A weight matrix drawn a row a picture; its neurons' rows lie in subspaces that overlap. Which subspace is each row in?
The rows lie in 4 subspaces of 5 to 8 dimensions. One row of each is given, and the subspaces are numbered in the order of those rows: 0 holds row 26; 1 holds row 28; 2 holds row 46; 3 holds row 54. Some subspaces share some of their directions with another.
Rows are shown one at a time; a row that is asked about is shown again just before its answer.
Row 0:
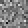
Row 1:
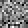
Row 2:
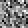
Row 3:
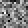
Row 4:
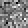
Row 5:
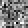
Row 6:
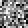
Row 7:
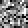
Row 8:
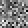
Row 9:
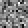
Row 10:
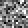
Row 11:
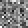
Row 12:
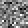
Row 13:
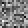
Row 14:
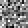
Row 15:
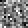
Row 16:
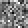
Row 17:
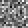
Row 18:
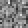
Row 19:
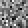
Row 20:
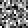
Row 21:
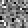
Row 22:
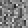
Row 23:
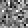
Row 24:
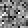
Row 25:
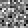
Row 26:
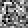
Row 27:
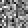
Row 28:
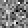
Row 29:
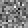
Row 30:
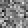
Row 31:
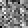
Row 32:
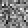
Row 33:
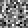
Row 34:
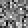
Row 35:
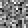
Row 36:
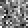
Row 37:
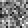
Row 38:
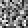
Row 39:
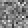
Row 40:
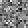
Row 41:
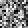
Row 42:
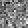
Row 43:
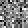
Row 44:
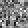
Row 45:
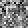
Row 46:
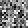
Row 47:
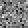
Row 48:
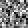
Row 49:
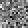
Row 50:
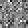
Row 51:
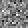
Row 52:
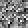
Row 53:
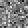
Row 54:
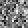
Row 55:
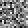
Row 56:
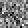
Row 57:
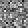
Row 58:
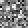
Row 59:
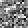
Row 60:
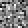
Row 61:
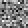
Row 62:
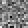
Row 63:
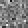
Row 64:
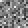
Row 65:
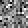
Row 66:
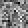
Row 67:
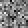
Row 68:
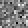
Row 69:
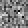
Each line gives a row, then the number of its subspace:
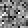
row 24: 2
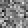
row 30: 2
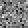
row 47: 0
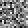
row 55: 3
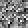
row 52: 1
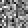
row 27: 3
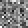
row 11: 0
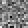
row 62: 2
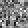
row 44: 1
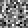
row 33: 2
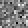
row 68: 1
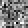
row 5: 2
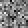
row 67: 2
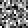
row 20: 1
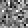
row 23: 1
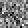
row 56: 0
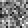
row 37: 0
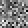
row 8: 2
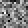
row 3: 0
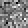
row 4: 2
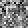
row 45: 0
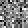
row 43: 3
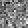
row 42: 2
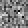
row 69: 2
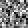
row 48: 1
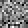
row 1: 2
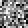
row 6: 2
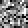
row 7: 1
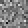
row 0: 3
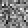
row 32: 2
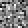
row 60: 3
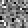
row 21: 3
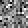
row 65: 3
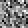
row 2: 1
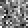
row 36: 0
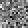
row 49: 2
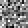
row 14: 2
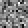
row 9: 0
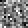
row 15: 0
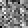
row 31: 0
